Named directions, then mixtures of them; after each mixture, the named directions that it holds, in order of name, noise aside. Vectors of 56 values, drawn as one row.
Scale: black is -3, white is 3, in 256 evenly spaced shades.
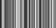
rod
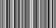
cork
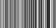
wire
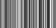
rod, wire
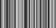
cork, rod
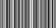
cork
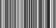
rod, wire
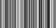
rod, wire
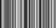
rod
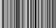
rod, wire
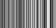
wire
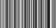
cork, wire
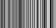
wire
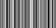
cork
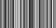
cork, rod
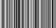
cork, rod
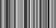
cork, rod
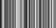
rod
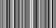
cork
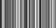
rod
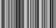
rod, wire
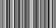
cork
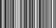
cork, rod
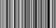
cork, wire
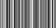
cork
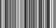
rod, wire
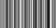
cork, wire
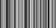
cork, rod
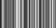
rod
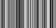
rod, wire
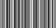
cork
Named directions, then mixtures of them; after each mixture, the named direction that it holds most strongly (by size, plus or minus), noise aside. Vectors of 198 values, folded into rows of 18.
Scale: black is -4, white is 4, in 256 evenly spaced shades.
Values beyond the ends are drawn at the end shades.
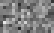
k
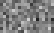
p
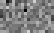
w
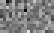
w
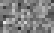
k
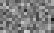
p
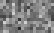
k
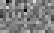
w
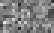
k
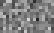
p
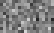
p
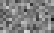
p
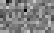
w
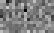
w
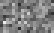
k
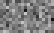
w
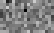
w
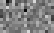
w
